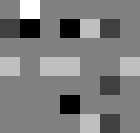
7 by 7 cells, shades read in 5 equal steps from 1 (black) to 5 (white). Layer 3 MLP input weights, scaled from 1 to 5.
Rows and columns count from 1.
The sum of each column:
21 21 22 18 23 18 22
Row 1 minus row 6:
0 2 0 2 0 0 0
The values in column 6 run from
2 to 3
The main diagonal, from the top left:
3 1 3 4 3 3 3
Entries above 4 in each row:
1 0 0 0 0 0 0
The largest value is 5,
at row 1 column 2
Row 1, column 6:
3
